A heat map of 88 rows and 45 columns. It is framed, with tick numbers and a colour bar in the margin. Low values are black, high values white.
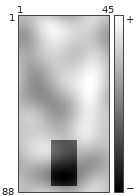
Overall the values sit about 70% of the way up the scale. Values change most from cell to cell in the bottom middle. The middle right is the ninth with the highest average. The bottom middle is the ninth with the lowest average. Most values sit high, with a long tail of low ones. In the bottom middle lies a patch that is lower than the rest.
